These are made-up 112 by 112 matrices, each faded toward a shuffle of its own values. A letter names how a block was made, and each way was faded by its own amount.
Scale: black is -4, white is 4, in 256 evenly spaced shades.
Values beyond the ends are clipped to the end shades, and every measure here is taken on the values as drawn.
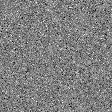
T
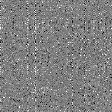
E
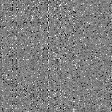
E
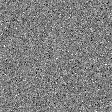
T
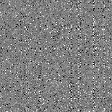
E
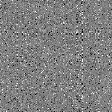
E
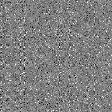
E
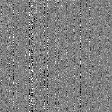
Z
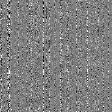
Z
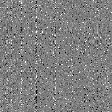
E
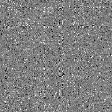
E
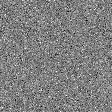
T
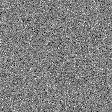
T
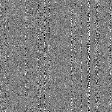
Z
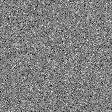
T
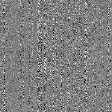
Z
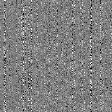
Z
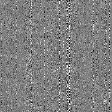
Z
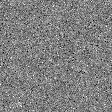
T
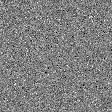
T
